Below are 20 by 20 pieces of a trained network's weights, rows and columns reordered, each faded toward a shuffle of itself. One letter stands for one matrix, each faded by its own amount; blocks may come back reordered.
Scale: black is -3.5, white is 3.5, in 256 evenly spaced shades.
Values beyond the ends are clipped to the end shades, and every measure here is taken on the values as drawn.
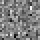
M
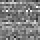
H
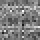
H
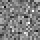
M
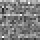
H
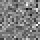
M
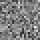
M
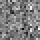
M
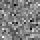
M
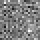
M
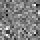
M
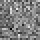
M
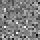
M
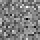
M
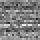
H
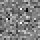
M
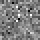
M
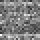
H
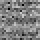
H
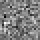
M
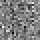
M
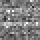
H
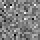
M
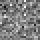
M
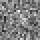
M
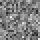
M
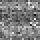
H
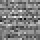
H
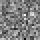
M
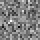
M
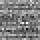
H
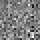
M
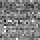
H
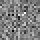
M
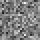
M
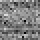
H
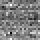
H
